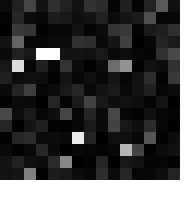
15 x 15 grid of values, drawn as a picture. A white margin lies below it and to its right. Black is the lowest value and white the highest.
Ninth with the highest average: top left. Mirror symmetry: none. Histogram: skewed, a long tail of high values. Grain: fine.
